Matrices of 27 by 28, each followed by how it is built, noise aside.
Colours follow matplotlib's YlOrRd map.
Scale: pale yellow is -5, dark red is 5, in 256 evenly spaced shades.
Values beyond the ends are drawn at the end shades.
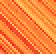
Toeplitz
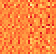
low rank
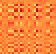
low rank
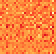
low rank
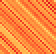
Toeplitz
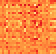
low rank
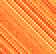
Toeplitz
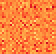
low rank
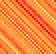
Toeplitz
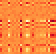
low rank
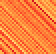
Toeplitz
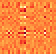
low rank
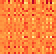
low rank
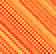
Toeplitz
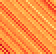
Toeplitz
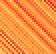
Toeplitz
